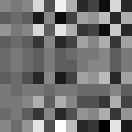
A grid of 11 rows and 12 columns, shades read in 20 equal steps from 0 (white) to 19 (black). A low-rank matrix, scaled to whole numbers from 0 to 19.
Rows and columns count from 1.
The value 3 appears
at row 1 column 4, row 1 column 11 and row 3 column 4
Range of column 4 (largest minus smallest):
15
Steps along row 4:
down up up down up down down up down up down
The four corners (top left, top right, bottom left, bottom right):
9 16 9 17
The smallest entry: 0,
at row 11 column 6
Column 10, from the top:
18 5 18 6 9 9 5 11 15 6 19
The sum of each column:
115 115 116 111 117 110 114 120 120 121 110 123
